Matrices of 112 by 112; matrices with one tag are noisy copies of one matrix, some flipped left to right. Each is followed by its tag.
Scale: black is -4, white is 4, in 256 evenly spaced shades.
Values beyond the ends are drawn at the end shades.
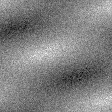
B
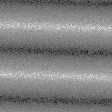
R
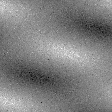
B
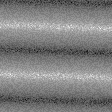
R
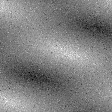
B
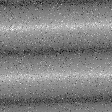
R
